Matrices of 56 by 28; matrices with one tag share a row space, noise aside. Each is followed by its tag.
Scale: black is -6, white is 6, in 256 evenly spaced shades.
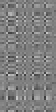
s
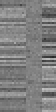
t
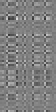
s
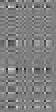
s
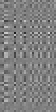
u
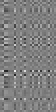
u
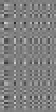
u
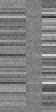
t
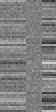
t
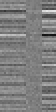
t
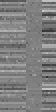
t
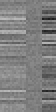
t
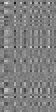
u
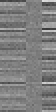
t
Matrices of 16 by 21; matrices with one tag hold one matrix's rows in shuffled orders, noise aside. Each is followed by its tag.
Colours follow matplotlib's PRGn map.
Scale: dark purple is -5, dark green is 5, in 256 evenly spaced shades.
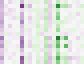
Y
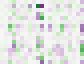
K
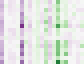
Y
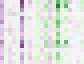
Y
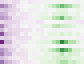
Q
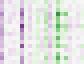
Y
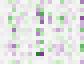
K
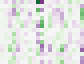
K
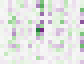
K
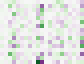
K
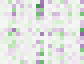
K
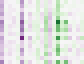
Y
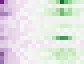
Q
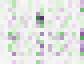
K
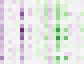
Y
